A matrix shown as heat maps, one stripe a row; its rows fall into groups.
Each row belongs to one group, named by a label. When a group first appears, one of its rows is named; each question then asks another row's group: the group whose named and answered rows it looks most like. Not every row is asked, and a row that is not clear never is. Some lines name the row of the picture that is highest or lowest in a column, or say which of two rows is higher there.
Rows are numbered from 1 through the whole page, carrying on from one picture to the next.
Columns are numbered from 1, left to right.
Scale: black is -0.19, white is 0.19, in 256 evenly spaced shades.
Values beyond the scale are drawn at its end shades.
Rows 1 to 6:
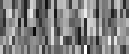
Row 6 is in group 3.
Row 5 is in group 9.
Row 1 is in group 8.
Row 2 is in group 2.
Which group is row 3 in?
2
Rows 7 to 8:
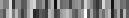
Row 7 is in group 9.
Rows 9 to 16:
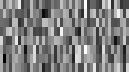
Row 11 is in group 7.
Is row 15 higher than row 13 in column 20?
No
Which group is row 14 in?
3
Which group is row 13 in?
7
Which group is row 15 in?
3
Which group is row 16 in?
3
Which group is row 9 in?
3
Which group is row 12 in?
2
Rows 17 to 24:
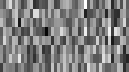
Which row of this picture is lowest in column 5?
20
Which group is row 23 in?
3
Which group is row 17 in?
2
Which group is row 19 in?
7
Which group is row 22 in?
3
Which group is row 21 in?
7
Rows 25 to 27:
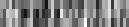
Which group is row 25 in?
9
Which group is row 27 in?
2
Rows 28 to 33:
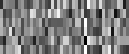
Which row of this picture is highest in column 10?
31
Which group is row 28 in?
8
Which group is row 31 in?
9
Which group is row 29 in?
7
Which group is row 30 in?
3
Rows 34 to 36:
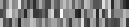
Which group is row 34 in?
3
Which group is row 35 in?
2
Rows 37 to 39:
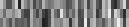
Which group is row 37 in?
7
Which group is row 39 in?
8
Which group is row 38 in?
3
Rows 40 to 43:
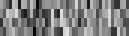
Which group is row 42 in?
8
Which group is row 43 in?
2
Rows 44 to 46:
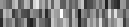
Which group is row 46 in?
8
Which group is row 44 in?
7
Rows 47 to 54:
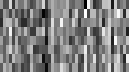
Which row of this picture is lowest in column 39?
52
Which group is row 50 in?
9
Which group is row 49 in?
8
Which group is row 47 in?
9
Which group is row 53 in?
3
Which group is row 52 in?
2
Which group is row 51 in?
9
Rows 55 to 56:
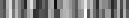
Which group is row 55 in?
2
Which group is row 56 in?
2
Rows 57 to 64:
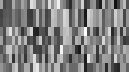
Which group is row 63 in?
9
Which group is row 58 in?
8
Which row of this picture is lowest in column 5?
63
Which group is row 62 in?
2
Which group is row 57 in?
7
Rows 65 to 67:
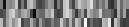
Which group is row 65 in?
2
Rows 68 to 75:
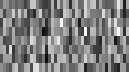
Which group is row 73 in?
9
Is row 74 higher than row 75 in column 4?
Yes
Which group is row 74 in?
8
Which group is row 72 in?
7
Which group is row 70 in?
8
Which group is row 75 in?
7
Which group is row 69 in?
3
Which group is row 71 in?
8
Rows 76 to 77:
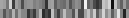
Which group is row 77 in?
3
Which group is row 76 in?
9
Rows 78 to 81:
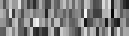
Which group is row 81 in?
2
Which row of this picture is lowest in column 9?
81
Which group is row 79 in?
9
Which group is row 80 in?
7
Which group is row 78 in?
3
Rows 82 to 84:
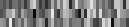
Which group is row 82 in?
8
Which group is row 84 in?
9
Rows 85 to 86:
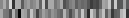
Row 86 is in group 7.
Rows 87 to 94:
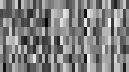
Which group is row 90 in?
9
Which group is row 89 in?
8
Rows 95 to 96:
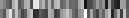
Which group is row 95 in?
7
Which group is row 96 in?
2
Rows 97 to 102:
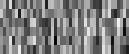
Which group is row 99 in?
8
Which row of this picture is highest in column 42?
98
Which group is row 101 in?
9
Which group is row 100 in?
3
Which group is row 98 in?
7
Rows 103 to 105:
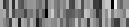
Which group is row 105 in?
7
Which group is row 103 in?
9
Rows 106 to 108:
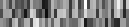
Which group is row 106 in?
8
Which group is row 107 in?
8
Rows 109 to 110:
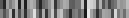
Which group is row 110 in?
9
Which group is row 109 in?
2
